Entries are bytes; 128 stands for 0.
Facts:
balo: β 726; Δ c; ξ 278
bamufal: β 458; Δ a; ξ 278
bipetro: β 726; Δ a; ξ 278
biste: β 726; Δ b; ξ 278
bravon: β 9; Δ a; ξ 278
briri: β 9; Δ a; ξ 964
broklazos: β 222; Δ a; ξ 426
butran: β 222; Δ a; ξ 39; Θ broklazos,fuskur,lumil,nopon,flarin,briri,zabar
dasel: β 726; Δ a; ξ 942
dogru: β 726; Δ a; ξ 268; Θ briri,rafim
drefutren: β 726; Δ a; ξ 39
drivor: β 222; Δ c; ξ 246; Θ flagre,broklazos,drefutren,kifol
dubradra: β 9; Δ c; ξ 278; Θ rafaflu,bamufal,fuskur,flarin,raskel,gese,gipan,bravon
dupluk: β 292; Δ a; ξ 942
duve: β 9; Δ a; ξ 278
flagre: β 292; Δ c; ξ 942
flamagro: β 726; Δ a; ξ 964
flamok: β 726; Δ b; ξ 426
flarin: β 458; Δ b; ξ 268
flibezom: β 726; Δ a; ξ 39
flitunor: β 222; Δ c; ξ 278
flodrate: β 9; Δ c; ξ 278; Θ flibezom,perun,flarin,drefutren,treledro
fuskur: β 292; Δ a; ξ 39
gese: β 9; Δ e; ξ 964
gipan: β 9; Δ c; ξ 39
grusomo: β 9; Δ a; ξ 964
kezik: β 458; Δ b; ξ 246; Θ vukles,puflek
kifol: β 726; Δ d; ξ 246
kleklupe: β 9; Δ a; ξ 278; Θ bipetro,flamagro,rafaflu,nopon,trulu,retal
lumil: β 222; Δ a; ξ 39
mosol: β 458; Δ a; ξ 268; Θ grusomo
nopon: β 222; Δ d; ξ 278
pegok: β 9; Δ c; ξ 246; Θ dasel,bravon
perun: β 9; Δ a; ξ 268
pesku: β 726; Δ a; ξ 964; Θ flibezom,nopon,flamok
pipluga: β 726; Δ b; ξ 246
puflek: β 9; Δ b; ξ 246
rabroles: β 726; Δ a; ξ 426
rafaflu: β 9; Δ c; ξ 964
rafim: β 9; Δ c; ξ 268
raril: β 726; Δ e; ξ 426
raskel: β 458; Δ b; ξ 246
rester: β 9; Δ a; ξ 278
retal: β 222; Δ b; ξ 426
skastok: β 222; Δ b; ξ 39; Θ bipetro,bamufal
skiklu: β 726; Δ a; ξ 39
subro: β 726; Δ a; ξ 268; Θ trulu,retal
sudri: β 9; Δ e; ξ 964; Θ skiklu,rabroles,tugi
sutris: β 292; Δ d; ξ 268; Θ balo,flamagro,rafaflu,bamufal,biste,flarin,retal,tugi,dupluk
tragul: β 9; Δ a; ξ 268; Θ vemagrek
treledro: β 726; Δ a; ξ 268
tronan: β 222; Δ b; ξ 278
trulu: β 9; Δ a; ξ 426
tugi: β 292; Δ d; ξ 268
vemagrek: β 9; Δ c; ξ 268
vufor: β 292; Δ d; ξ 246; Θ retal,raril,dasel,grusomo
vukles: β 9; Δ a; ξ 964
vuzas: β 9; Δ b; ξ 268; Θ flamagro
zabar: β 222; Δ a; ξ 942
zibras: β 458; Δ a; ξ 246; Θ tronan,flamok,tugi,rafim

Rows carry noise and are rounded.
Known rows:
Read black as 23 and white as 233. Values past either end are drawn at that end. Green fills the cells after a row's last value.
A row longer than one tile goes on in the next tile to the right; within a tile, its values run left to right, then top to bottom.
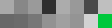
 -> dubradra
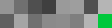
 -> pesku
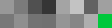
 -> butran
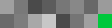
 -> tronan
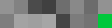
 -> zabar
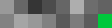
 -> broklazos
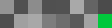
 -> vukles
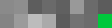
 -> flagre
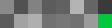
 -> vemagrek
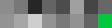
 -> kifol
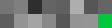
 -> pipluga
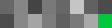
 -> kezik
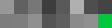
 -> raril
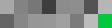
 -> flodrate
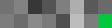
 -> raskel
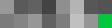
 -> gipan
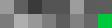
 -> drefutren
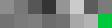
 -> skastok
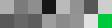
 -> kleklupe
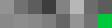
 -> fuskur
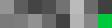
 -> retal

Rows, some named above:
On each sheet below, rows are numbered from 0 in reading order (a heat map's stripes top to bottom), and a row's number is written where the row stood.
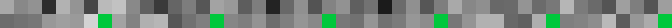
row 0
dubradra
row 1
nopon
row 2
gese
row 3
gese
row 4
flitunor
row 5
balo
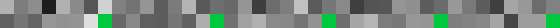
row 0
kleklupe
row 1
mosol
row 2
drivor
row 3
rafim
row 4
dupluk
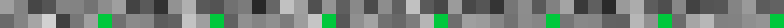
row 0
tronan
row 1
trulu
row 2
zibras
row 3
kezik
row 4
briri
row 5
trulu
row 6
rafim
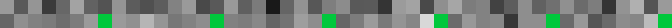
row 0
grusomo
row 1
tugi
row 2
gese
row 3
sudri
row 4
dasel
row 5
subro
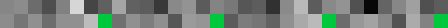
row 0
vufor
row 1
flamagro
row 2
vuzas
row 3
flamok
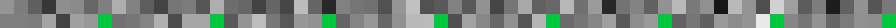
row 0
dupluk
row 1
biste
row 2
puflek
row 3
pegok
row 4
tragul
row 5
bravon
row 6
kleklupe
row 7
gese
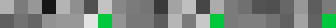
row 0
kleklupe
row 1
sutris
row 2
flarin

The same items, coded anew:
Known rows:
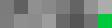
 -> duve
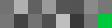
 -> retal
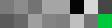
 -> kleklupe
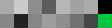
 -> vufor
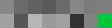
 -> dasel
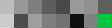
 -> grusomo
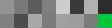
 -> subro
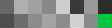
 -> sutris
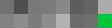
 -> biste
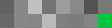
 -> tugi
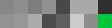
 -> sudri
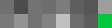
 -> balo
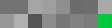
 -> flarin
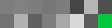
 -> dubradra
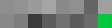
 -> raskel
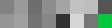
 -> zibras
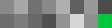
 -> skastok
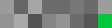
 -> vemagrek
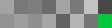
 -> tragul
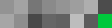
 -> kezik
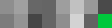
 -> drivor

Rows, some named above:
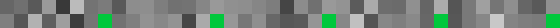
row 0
raril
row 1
dupluk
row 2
vukles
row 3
rafim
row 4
nopon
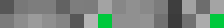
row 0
zabar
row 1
briri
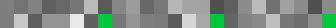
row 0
flodrate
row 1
butran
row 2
tugi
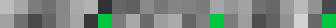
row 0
pegok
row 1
tronan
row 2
drivor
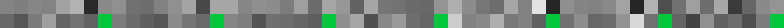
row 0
kifol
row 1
pipluga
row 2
puflek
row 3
vemagrek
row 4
mosol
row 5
vuzas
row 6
trulu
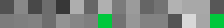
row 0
flamok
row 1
butran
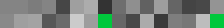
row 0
sudri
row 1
flamagro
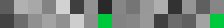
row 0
sutris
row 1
gese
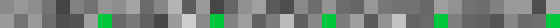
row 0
vukles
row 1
skastok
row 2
flagre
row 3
flitunor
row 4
pipluga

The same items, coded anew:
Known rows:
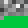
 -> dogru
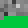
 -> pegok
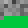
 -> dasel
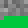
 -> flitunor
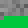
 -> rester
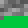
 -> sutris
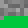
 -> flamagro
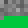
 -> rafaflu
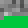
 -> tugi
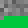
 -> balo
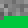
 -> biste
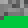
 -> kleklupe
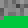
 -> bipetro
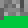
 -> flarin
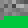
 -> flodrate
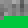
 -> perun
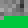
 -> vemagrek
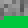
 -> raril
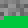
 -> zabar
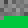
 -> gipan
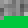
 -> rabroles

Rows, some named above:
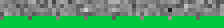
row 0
dupluk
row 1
kleklupe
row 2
dasel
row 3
puflek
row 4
retal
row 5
zabar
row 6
sudri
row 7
vuzas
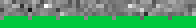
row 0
rafim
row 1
zibras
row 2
tugi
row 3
briri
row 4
butran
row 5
vufor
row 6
trulu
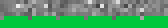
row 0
butran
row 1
flamok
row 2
skastok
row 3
mosol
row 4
subro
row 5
vukles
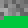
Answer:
flagre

